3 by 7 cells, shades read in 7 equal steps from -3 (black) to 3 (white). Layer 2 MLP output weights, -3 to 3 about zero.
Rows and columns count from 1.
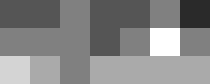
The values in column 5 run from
-1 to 1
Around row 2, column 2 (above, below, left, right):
-1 1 0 0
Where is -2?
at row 1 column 7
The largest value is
3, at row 2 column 6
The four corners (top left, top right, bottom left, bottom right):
-1 -2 2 1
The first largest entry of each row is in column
3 6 1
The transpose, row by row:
-1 0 2 / -1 0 1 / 0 0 0 / -1 -1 1 / -1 0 1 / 0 3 1 / -2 0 1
